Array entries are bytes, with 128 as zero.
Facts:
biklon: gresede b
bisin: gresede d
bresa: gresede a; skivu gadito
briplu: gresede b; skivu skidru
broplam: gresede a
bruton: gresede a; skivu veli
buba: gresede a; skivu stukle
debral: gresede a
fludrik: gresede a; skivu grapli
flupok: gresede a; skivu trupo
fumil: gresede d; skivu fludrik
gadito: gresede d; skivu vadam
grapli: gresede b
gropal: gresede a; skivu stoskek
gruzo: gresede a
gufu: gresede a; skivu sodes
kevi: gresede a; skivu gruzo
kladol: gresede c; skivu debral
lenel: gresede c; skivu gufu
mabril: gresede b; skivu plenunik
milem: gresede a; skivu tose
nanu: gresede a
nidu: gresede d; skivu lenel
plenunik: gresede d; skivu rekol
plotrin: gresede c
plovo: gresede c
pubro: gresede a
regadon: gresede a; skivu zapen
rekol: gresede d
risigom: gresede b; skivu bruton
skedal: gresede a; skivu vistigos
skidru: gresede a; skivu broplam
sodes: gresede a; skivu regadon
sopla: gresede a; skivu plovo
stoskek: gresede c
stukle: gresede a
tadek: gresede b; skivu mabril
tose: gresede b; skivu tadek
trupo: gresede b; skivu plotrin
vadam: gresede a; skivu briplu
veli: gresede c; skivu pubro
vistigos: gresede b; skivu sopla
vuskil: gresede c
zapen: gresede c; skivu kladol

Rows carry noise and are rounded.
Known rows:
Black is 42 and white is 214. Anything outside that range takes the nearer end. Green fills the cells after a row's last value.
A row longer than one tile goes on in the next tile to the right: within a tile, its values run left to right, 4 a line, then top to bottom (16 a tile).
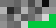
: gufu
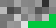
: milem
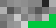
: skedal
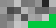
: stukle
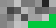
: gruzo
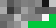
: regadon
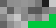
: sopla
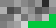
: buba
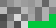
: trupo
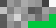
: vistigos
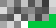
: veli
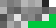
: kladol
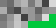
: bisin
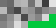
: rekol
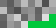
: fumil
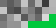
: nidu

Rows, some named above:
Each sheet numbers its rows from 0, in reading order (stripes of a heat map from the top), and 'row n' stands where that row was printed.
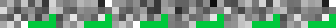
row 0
veli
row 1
kladol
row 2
bruton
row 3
sodes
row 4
plenunik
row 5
zapen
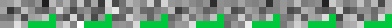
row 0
broplam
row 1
veli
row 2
mabril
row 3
bresa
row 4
flupok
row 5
debral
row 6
gadito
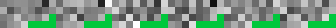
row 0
skedal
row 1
plovo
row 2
veli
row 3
lenel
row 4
risigom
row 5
gadito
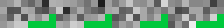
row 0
pubro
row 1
skidru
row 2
grapli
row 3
fludrik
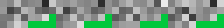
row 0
debral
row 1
bresa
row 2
biklon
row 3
plotrin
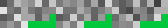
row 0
tadek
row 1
risigom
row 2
nidu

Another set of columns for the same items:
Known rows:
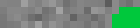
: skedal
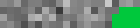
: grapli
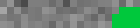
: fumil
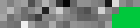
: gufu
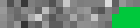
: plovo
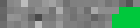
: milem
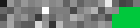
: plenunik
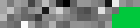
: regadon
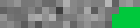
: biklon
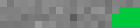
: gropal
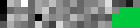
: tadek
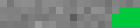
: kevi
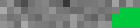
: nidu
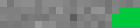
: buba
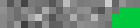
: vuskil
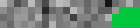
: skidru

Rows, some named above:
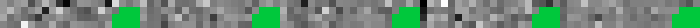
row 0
gufu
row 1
broplam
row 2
bisin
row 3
tose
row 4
milem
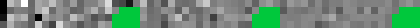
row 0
tadek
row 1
broplam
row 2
trupo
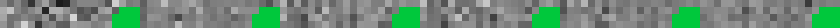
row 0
zapen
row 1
milem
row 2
debral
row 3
broplam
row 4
vistigos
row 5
bresa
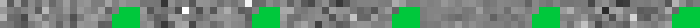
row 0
debral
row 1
rekol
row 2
kladol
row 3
flupok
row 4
lenel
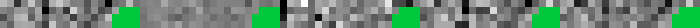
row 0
vadam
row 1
bruton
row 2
mabril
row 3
briplu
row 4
gadito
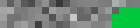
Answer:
kladol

